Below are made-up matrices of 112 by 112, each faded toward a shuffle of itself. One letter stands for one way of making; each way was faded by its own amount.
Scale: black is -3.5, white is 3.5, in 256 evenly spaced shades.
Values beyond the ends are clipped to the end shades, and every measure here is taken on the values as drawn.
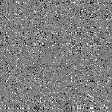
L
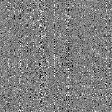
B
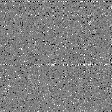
L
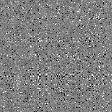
L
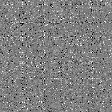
L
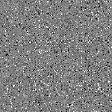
L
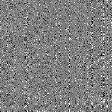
B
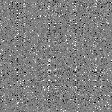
L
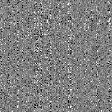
B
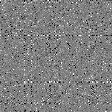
L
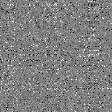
L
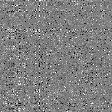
L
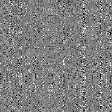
B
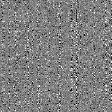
B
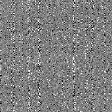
B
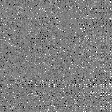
L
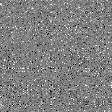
L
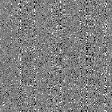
B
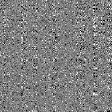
B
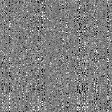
B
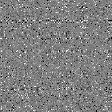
L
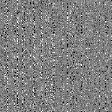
B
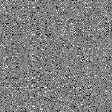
L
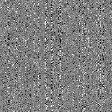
B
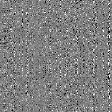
B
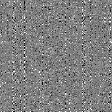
B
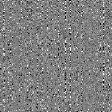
B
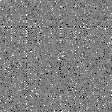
L
